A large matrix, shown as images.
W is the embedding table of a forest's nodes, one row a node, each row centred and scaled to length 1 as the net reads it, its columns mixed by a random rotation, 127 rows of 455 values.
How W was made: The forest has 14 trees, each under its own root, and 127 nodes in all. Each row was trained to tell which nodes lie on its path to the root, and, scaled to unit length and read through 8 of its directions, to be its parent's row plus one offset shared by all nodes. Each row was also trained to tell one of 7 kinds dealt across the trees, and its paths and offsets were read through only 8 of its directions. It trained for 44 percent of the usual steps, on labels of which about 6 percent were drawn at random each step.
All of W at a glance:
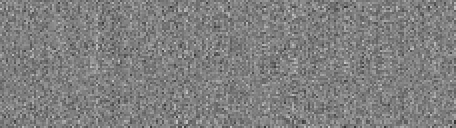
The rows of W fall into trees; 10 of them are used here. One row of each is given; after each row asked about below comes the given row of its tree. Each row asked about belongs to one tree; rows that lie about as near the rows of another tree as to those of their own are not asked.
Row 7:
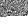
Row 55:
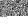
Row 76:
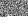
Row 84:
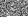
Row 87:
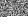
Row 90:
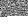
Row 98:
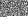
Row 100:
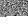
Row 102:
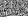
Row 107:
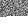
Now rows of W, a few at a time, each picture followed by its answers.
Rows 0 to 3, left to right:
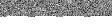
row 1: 87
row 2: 100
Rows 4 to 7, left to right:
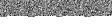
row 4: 76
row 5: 107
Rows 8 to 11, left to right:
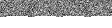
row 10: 107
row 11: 107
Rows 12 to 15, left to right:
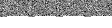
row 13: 76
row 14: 84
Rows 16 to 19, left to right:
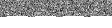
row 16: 90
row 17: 84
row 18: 102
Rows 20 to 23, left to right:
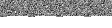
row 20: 7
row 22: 87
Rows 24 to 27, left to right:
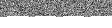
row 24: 84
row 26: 55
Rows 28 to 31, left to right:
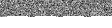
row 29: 87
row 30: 87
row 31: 84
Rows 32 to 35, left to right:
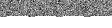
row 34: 84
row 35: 107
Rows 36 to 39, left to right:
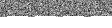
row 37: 84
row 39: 102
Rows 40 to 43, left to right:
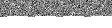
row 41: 76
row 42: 55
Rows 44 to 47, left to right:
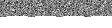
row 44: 98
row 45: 84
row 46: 84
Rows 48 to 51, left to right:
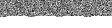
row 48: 98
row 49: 102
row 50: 7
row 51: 107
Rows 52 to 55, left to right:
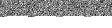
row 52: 55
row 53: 102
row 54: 55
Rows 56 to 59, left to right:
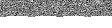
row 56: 7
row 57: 107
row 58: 90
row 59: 100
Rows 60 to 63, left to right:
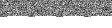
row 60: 55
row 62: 90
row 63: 102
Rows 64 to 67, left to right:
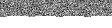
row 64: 84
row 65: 7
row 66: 100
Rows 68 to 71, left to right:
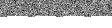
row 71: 76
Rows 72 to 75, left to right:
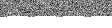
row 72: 102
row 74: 55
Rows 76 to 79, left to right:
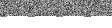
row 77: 107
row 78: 107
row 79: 90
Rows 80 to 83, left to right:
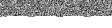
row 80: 100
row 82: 76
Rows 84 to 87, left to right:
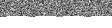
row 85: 87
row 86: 7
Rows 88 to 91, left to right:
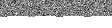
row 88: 87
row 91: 102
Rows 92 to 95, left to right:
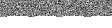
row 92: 107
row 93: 102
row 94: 84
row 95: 107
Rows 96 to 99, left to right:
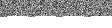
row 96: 55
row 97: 55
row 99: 7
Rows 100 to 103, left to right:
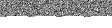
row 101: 102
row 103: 98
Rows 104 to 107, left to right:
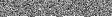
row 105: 87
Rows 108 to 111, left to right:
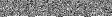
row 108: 55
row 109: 84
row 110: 87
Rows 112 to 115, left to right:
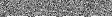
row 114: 7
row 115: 102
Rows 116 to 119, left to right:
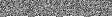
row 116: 107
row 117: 107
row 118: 98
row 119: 7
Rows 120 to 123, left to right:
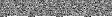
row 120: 102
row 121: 90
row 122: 102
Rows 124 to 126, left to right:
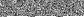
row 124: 100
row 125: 87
